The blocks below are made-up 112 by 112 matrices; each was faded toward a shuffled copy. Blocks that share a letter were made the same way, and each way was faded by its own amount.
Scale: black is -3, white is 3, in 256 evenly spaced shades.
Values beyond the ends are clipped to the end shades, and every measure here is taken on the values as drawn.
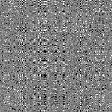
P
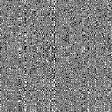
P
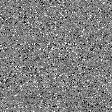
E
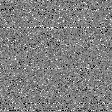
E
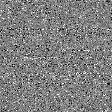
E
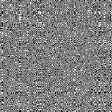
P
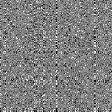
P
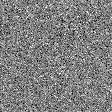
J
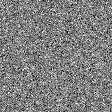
J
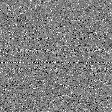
E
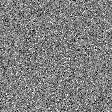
J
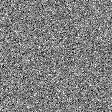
J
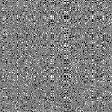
P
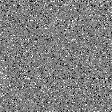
E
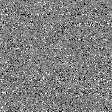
E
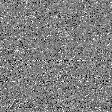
E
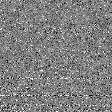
E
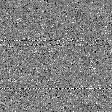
E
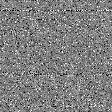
E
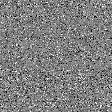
E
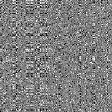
P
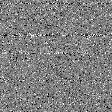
E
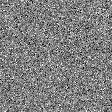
J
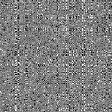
P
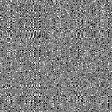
P
